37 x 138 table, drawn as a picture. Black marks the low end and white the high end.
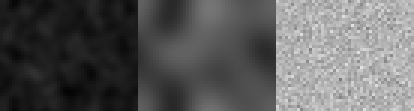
The table splits into one row of 3 panels. Panel 1,1: very low, blotchy, faint in contrast. Panel 1,2: low, smooth. Panel 1,3: high, fine-grained.
